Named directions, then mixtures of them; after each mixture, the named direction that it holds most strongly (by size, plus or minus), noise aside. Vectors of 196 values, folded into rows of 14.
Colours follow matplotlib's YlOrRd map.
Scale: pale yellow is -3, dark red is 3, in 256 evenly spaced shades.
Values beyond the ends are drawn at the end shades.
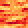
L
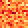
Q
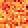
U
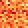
Q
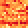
U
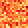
U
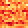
Q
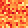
Q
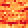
L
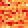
Q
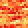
L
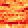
L
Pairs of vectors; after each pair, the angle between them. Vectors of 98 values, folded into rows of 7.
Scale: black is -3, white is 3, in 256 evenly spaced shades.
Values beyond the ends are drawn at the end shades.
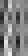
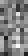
partly opposed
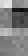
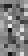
orthogonal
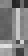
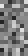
orthogonal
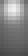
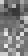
partly opposed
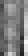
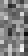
partly opposed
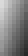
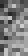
partly opposed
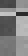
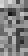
partly opposed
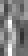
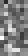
partly aligned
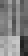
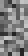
orthogonal
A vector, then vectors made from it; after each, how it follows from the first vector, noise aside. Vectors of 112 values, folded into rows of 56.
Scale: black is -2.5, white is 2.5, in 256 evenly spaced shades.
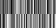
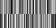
sign-scrambled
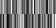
sign-scrambled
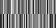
sign-scrambled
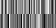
reversed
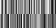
reversed
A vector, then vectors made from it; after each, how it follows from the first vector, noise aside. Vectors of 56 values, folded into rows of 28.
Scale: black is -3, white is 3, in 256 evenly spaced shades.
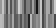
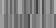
shrunk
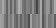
shrunk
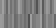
shrunk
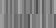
shrunk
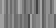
shrunk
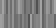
shrunk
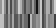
copied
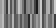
copied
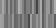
shrunk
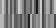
copied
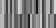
copied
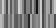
copied
